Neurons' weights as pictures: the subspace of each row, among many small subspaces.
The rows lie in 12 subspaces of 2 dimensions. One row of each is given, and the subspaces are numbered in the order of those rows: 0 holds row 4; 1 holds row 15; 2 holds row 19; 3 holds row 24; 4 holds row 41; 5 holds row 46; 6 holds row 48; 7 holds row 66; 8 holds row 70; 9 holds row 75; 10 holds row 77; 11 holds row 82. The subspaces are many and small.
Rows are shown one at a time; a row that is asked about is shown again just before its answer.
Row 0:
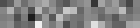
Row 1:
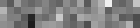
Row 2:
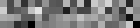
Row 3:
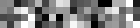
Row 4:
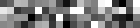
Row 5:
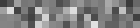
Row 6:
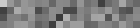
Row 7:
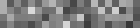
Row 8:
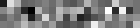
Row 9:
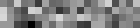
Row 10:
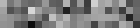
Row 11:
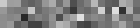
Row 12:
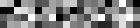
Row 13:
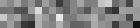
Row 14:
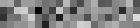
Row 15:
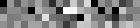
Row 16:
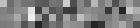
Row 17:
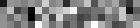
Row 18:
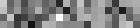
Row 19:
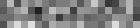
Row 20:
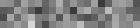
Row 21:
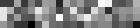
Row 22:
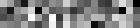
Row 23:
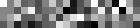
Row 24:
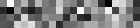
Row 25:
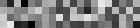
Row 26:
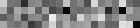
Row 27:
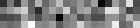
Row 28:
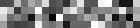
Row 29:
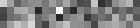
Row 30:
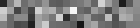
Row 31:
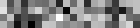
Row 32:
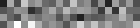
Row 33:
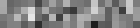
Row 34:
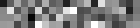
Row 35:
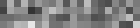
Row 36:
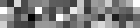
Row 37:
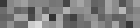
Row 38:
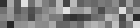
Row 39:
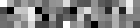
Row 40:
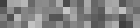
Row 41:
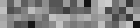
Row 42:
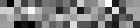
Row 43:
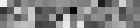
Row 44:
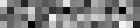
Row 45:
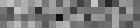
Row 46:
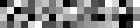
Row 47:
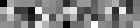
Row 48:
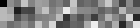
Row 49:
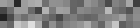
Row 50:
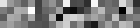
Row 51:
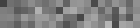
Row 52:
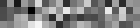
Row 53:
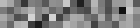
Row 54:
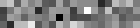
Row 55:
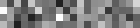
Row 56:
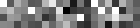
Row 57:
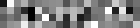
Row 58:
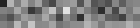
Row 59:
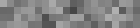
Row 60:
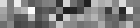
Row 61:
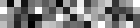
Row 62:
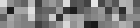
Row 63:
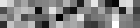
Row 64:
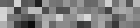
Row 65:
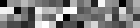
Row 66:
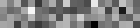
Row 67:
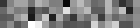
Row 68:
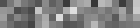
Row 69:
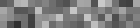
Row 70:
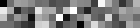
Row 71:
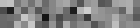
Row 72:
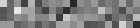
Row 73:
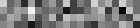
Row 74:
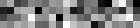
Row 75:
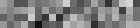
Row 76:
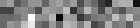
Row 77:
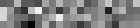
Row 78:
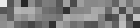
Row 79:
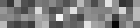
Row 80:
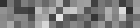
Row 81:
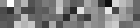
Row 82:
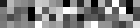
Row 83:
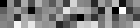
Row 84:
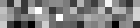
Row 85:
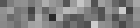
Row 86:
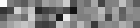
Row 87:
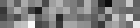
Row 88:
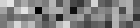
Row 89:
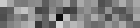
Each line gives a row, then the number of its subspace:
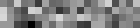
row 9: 10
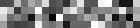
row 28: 4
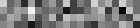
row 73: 7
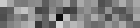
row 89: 6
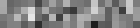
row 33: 11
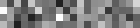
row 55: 5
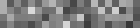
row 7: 1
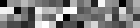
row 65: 8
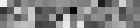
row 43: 8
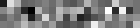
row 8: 3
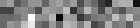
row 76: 0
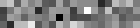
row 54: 6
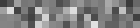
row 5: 3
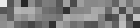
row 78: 6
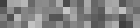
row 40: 5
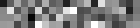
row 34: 11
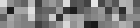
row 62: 7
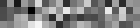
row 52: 10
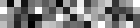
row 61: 5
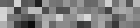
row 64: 10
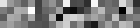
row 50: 7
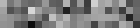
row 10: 4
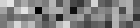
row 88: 1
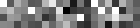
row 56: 1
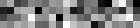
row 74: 0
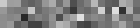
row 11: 2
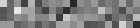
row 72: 6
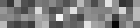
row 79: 2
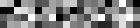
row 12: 5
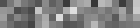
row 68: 7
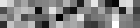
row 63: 2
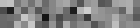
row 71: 3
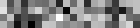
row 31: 5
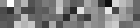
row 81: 3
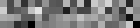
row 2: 4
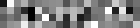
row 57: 3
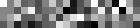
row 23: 2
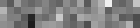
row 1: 0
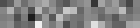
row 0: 11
